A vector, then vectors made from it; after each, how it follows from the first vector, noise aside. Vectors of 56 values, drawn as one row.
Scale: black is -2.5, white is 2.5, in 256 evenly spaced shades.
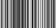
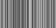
shrunk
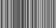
shrunk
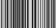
copied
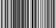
copied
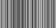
shrunk
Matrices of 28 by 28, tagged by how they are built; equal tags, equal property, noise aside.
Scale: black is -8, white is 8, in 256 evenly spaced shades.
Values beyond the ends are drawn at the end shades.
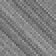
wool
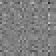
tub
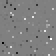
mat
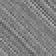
wool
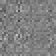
tub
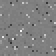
mat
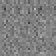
tub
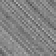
wool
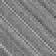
wool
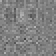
tub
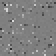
mat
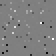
mat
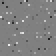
mat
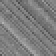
wool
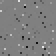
mat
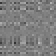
tub
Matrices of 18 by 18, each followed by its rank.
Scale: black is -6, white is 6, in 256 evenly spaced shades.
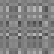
one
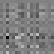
two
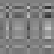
one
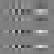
one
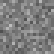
full rank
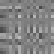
two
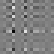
one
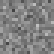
full rank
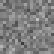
full rank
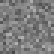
full rank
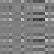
one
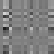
one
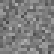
full rank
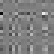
two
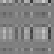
one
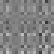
two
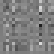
two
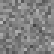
full rank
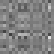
two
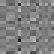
two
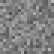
full rank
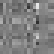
two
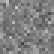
full rank
